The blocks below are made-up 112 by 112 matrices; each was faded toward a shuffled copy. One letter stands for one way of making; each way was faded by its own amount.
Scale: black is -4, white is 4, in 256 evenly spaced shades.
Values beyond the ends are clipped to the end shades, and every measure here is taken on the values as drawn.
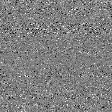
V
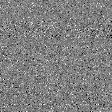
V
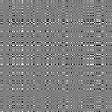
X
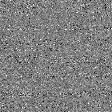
V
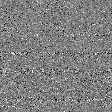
V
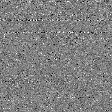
V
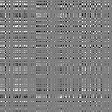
X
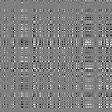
X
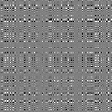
X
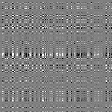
X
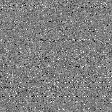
V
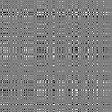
X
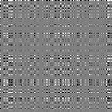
X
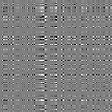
X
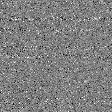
V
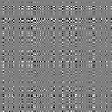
X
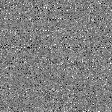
V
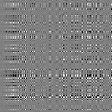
X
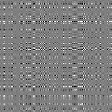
X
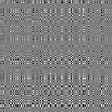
X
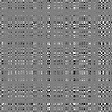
X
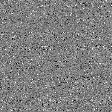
V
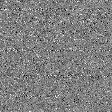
V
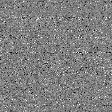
V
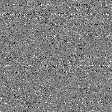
V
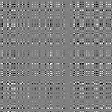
X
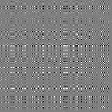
X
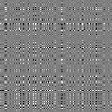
X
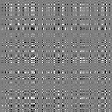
X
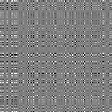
X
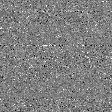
V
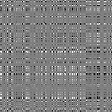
X
